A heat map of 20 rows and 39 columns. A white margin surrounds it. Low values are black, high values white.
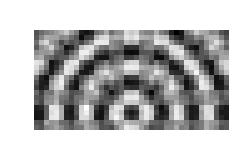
Seam: none. Slope: none. Rings: centred on the bottom middle.
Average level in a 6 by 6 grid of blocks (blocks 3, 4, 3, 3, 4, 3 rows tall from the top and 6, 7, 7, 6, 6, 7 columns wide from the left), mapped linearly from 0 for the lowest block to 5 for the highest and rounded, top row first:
315503
230032
124412
220022
222222
223222
